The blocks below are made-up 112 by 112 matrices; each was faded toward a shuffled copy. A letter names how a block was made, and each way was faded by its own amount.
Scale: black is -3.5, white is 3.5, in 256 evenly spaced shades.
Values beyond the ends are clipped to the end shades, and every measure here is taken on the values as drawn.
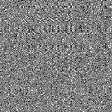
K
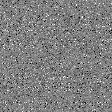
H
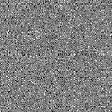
K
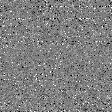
H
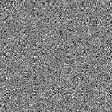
K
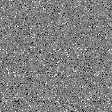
H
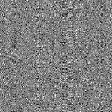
K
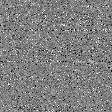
H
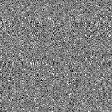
K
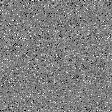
H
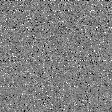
H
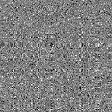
K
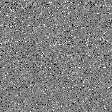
H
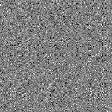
K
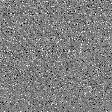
H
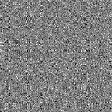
K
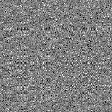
K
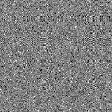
K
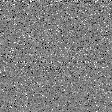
H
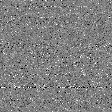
H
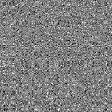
K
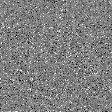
H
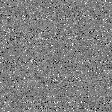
H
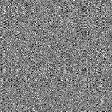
K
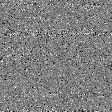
H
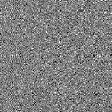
K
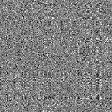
K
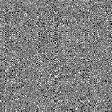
K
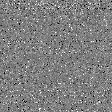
H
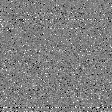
H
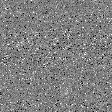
H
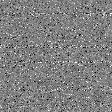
H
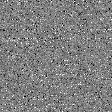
H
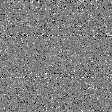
H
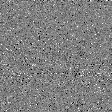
H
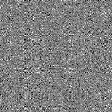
K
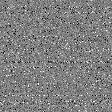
H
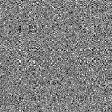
K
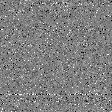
H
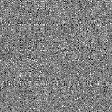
K
